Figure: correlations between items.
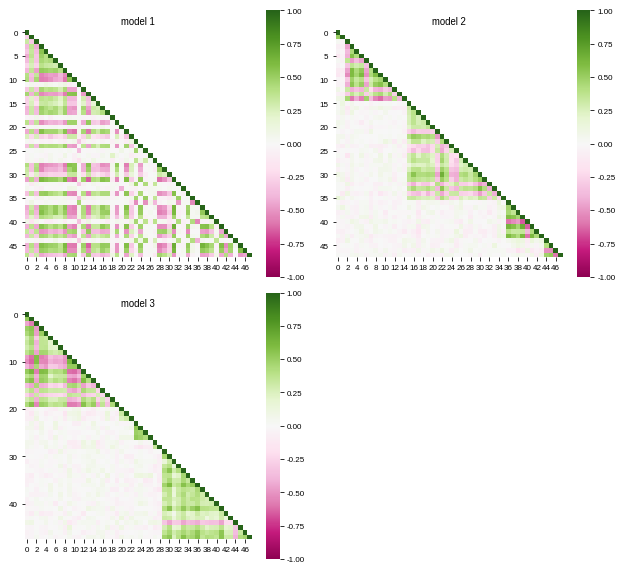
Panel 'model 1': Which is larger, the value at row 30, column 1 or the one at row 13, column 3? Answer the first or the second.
the first
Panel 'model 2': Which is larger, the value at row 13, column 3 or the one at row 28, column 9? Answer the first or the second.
the first
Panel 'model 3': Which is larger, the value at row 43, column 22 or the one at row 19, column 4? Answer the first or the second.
the second
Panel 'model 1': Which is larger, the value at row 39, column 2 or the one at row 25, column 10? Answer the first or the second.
the second
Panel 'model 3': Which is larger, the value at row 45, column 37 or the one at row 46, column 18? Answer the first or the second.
the first
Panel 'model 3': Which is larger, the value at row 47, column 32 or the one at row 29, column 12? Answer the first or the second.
the first
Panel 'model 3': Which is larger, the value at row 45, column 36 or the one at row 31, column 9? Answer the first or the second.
the first
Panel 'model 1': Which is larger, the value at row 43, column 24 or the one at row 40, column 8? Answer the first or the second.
the first
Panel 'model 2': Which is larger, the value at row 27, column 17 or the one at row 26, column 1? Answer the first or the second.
the first
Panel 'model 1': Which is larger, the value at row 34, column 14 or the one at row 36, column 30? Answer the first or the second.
the first
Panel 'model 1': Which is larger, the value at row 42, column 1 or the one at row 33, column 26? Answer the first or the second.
the second
